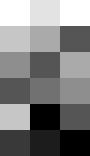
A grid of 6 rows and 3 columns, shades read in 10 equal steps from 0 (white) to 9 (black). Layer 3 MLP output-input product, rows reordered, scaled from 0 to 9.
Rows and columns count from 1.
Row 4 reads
6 5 4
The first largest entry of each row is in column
2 3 2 1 2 3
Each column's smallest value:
0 1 0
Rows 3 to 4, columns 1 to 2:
4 6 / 6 5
